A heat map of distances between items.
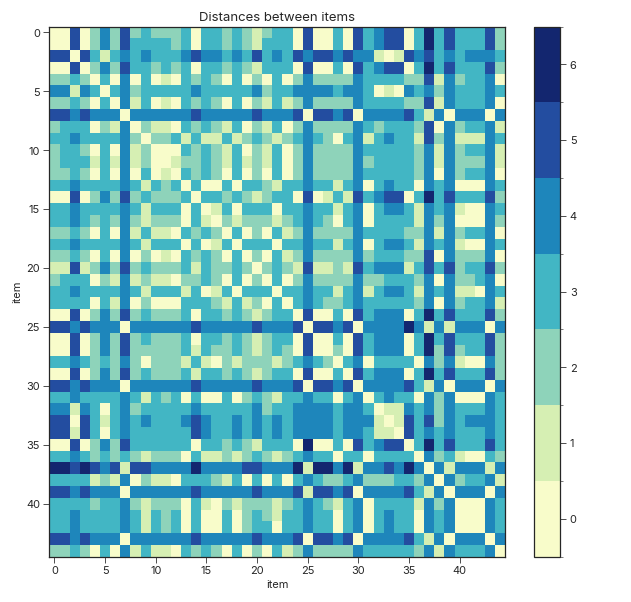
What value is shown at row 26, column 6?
2
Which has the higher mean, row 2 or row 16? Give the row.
2
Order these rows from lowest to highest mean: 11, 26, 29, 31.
11, 31, 26, 29
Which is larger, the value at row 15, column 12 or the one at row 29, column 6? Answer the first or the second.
the first
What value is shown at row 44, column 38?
1
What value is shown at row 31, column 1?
3
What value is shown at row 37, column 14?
6
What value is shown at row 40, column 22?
1
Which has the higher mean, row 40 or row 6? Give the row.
40
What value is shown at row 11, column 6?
1
